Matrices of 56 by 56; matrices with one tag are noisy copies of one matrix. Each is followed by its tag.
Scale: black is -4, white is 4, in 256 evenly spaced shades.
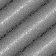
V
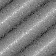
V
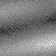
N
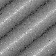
V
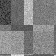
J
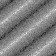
V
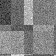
J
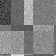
J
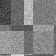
J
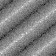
V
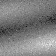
N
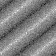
V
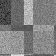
J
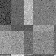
J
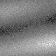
N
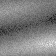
N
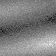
N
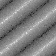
V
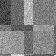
J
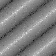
V
